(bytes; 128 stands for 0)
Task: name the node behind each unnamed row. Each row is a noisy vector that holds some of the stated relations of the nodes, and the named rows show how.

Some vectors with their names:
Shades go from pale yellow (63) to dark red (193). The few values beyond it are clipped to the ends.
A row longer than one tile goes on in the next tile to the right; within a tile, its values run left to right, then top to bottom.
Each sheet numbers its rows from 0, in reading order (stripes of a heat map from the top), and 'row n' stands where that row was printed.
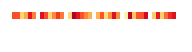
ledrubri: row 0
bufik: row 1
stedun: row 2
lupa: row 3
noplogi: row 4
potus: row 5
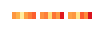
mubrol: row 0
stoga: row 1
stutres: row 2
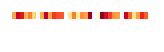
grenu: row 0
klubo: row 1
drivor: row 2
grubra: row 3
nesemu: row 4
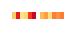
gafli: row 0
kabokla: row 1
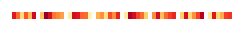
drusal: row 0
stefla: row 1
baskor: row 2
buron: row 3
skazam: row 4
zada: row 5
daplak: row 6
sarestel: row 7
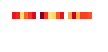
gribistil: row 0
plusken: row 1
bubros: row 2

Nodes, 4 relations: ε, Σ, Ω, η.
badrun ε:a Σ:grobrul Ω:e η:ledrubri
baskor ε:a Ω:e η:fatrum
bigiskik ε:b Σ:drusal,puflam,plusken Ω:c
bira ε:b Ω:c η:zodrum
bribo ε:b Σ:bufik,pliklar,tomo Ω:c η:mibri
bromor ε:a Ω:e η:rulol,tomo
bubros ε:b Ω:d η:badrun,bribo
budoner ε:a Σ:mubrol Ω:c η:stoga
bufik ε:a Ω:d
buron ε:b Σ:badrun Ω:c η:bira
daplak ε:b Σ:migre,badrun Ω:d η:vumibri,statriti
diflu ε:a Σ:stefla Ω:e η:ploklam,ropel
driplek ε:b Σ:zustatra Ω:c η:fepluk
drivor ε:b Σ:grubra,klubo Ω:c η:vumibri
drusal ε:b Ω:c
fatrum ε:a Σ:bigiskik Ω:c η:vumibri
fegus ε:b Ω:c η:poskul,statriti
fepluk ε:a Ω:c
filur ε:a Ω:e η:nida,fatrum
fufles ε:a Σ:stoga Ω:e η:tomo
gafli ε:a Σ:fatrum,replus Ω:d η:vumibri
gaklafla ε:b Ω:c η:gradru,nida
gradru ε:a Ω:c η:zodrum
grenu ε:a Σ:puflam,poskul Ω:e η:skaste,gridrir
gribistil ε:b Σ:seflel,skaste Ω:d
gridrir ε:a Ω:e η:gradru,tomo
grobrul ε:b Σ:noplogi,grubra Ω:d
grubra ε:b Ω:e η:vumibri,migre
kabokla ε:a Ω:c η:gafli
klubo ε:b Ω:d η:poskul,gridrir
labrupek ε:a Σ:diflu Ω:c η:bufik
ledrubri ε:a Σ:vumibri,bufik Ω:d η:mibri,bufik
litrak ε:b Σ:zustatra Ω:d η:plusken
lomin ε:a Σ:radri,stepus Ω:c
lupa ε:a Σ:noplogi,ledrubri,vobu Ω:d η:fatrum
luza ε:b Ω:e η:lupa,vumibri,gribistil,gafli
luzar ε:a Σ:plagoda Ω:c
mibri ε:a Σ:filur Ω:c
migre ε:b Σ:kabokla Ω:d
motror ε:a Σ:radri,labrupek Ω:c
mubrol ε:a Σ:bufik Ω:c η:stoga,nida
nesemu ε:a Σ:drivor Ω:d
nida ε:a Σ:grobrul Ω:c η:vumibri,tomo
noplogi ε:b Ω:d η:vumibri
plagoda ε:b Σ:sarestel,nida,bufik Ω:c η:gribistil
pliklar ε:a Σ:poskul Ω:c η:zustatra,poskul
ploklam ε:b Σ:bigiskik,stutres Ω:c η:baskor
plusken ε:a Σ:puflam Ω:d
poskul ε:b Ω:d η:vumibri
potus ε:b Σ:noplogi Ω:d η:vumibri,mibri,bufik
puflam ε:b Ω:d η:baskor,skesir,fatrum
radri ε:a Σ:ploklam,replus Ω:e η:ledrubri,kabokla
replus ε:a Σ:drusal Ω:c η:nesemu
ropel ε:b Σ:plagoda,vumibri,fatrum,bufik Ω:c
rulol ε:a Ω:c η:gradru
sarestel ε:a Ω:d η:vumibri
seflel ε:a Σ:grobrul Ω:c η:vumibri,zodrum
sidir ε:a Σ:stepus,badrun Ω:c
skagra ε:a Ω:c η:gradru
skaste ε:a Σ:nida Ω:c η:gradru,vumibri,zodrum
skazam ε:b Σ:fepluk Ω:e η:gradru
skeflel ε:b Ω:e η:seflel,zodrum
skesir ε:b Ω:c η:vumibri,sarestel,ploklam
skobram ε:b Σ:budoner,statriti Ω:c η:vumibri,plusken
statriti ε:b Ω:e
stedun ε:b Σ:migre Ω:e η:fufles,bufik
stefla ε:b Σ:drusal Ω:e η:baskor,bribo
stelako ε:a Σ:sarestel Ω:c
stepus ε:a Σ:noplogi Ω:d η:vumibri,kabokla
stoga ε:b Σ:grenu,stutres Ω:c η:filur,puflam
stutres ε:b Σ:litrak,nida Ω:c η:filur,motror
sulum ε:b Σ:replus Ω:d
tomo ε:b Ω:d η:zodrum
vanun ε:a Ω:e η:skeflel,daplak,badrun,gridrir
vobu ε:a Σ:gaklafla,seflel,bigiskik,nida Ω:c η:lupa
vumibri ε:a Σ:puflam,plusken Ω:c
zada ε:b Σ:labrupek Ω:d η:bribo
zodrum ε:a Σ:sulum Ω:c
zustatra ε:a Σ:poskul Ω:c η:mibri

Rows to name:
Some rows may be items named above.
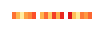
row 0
labrupek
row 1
fegus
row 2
fepluk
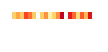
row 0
gradru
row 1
fatrum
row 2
drusal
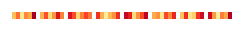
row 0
skobram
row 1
lupa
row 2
bufik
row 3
replus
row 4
sulum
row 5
buron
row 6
gafli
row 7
ropel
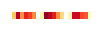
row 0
tomo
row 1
skeflel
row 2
gridrir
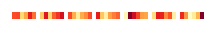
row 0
ledrubri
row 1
potus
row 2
zustatra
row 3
zodrum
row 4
luza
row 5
fufles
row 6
vumibri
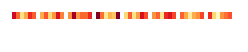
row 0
nesemu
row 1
lupa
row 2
puflam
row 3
bigiskik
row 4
stepus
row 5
grobrul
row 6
pliklar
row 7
sidir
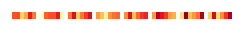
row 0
ledrubri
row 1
badrun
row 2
litrak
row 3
vobu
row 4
zada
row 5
statriti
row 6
poskul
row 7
daplak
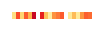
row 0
skesir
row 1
zodrum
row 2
skaste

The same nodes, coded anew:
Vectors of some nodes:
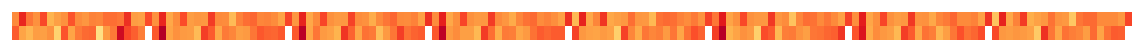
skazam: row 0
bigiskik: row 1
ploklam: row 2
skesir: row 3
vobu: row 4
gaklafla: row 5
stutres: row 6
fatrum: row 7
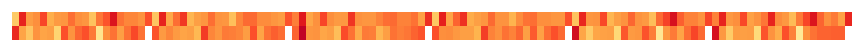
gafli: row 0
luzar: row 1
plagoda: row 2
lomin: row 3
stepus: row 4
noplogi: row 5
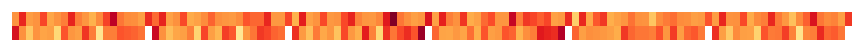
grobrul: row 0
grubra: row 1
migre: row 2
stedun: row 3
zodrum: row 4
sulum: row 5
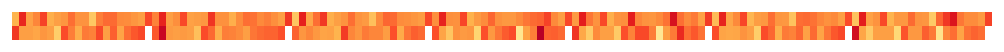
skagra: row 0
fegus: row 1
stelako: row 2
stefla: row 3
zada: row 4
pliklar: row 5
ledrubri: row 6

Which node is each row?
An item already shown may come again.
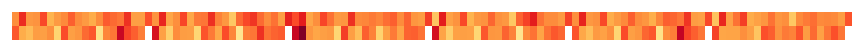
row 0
skeflel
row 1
puflam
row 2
drivor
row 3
ledrubri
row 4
skeflel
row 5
labrupek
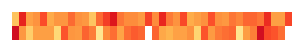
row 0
ledrubri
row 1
skazam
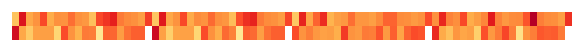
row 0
bufik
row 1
bufik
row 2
sidir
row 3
potus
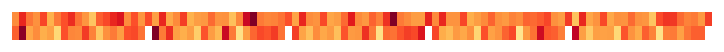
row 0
litrak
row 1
nesemu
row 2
daplak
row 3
luza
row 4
sarestel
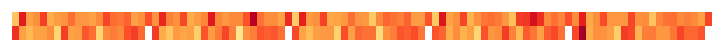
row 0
badrun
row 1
potus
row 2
fufles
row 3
plusken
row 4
drusal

